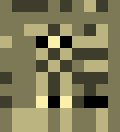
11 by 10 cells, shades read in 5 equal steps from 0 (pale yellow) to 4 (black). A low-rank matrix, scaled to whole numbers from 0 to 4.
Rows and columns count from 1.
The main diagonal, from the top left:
2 2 1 4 3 3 3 3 4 2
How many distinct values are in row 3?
3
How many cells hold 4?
5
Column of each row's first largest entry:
2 1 5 4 5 4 1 5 5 1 1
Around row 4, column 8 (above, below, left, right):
3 3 1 1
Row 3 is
2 2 1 1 3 1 2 3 1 2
